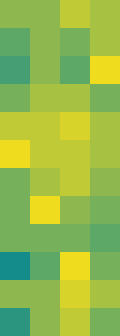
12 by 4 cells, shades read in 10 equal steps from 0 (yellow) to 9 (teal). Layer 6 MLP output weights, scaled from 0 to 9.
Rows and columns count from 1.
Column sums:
60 41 33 45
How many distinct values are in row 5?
3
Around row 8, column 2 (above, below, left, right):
3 5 5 4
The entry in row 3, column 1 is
7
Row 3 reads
7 4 6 0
